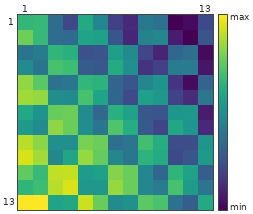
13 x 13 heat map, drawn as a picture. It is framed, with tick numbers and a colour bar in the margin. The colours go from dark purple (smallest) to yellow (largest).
Ninth with the highest average: bottom left. Grain: checkered. Average level on the scale: 50%. Slope: up to the bottom left. Mirror symmetry: none.
